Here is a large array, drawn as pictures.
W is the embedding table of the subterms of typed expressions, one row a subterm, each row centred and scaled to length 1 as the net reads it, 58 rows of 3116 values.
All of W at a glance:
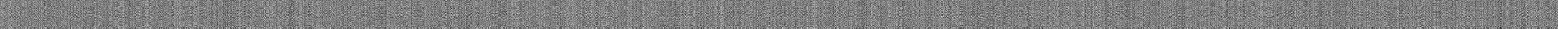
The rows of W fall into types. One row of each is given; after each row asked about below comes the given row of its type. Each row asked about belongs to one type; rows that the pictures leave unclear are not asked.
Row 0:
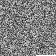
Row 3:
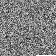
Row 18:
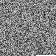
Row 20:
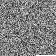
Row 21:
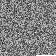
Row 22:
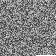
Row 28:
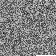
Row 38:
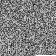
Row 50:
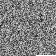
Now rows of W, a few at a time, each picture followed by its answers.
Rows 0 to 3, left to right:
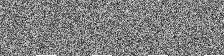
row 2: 18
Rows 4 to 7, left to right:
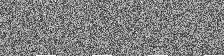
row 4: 28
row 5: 21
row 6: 22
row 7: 18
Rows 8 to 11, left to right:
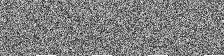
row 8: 28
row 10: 22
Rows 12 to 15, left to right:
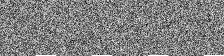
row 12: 20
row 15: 50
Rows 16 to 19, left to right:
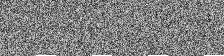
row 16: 38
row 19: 50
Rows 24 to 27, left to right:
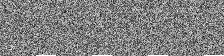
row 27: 20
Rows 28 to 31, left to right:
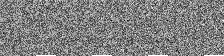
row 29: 22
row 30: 28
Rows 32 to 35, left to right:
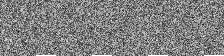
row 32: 21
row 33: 20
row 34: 0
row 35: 0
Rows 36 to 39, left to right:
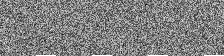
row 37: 18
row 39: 28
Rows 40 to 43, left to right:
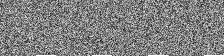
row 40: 18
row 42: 21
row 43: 50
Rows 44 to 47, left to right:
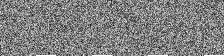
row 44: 0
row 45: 22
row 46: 20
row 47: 21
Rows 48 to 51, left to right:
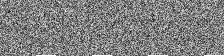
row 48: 22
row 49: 50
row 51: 50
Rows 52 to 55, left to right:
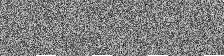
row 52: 21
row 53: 3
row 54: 38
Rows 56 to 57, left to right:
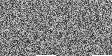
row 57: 28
